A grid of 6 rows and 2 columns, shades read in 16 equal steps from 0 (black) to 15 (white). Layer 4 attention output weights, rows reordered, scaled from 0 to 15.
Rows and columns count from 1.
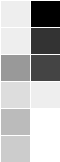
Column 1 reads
14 14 9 13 11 12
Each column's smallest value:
9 0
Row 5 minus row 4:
-2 1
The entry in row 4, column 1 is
13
